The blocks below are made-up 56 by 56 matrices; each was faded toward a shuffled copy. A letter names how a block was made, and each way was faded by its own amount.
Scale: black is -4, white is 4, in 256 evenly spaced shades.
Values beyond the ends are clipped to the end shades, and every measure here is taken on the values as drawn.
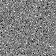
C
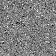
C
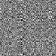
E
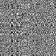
E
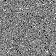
C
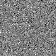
C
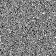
C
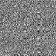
E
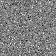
C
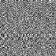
E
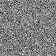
C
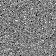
C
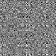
E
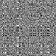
E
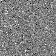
C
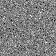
C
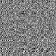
E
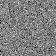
C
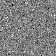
C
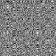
E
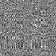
E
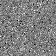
C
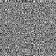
E
